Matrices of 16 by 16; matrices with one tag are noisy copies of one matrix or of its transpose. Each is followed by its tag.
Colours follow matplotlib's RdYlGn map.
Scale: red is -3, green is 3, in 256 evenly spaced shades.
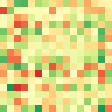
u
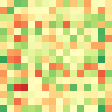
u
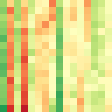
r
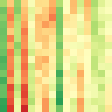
r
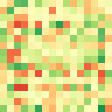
u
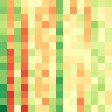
r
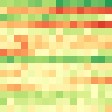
r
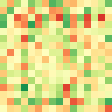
u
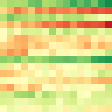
r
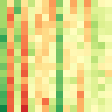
r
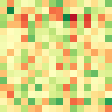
u
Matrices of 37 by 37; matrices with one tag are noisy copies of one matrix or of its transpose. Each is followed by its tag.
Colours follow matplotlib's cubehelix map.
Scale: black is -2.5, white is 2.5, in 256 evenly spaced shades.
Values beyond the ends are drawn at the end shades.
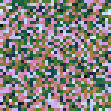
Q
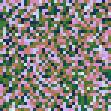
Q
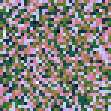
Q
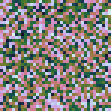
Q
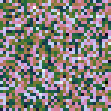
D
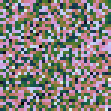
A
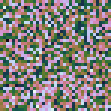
A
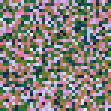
A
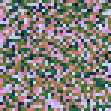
Q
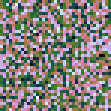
A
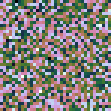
Q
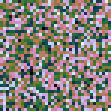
D
